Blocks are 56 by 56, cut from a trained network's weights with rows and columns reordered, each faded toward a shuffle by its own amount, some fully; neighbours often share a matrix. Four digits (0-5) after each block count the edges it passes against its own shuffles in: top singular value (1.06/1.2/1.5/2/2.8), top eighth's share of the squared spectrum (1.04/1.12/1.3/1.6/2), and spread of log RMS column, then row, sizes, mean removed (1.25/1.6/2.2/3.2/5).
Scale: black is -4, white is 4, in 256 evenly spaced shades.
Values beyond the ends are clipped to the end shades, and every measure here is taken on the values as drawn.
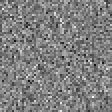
0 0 0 0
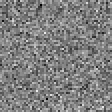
1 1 0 0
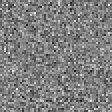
3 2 0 1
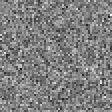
1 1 0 0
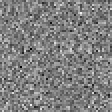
3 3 1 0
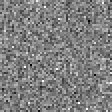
1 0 0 0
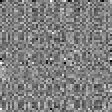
4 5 1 2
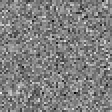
1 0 0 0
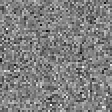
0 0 0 0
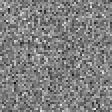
1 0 0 0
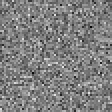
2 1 0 0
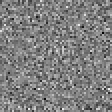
3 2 0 1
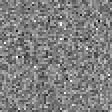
3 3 0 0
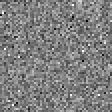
2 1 0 0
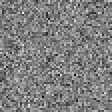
2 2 0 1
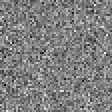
0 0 0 0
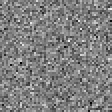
2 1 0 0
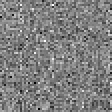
3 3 1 1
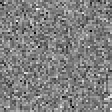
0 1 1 0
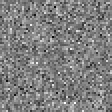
1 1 0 0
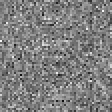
3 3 1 1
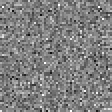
2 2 1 0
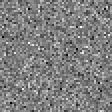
0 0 0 0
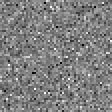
0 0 0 0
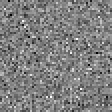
0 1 0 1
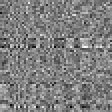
4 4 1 3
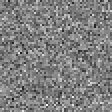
2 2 0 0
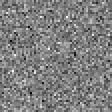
0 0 0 0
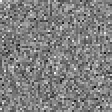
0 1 0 0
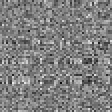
4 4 1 3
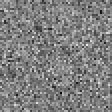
0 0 0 0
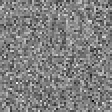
2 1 0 0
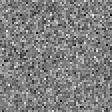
0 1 0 0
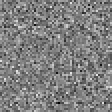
3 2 0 1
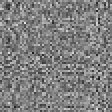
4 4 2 2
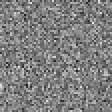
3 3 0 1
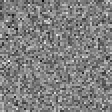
1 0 0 0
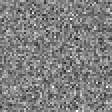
2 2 0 1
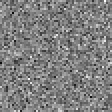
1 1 0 0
